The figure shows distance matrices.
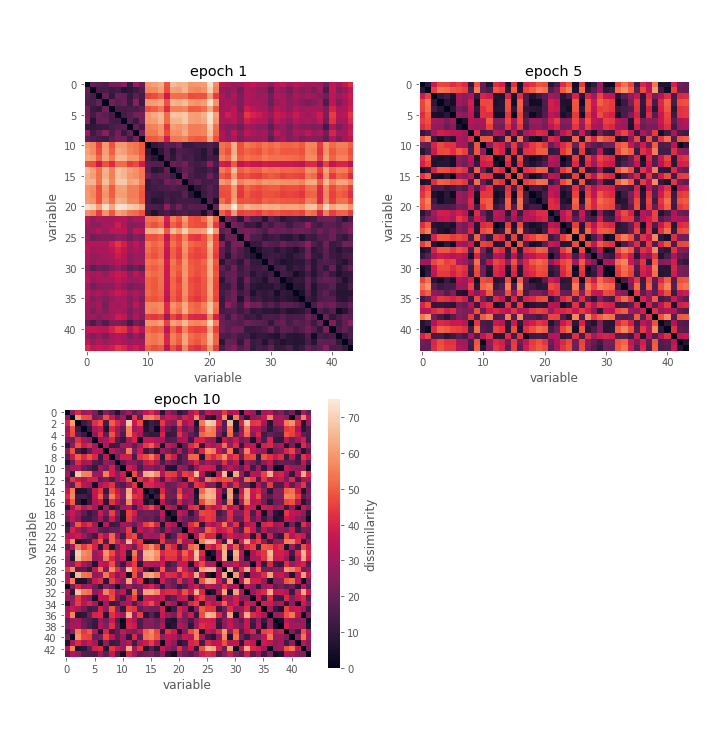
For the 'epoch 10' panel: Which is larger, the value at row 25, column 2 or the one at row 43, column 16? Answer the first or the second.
the first
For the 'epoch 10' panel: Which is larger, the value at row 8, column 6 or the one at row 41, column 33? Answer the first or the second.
the second
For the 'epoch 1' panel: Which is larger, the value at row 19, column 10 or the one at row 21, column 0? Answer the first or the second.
the second
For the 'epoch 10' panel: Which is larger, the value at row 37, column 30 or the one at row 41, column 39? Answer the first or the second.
the first
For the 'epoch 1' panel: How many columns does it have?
44
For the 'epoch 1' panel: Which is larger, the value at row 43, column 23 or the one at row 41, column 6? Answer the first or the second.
the second
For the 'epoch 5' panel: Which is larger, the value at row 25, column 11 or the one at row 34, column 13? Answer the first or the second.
the second
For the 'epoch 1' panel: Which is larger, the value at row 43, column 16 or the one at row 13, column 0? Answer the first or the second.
the first
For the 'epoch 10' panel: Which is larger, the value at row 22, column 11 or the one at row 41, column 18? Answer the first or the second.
the first
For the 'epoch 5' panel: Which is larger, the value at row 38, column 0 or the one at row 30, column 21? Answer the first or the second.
the first
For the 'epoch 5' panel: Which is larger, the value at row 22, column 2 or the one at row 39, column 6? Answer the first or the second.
the second
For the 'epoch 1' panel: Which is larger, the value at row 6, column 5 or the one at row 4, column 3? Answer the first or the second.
the second
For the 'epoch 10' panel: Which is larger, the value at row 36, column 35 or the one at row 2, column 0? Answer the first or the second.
the second
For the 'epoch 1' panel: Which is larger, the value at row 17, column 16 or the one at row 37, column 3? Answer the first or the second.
the second
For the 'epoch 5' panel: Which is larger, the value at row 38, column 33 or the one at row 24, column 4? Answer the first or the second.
the first
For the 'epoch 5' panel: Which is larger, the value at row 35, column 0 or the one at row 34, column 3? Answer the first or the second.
the second
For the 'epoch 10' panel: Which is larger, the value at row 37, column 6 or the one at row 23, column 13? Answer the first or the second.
the second
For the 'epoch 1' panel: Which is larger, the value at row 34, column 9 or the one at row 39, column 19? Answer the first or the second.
the second
